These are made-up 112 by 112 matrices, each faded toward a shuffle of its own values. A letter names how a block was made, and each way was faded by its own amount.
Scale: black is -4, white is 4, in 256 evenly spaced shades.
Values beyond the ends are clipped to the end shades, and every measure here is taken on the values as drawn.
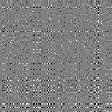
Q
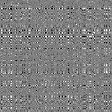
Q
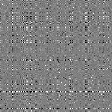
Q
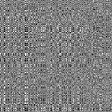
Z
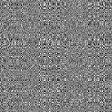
Z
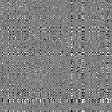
Q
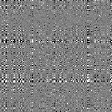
Q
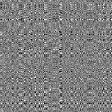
Z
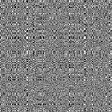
Z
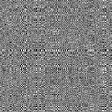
Z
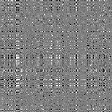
Q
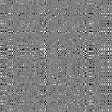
Q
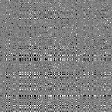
Q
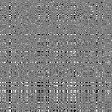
Q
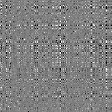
Q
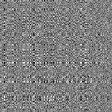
Z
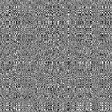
Z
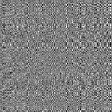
Z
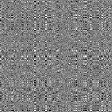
Z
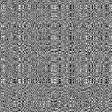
Z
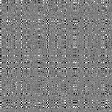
Q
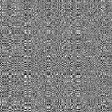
Z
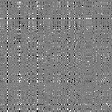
Q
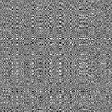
Z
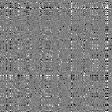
Q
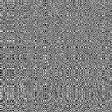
Z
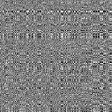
Z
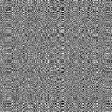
Z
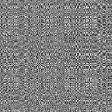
Z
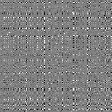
Q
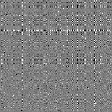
Q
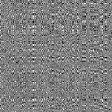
Z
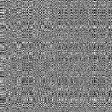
Z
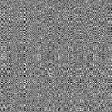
Z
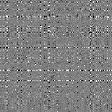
Q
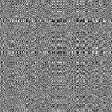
Z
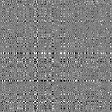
Q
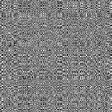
Z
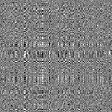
Z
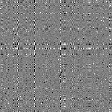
Q
